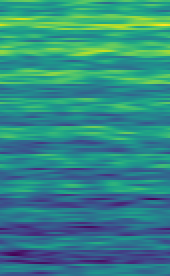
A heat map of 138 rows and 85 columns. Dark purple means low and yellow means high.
Stripes: horizontal, repeating 10 times. Slope: up to the top. Grain: streaks across.
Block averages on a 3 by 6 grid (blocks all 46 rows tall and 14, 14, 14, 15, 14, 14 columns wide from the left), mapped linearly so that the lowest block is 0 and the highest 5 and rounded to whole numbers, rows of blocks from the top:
555555
222233
000011
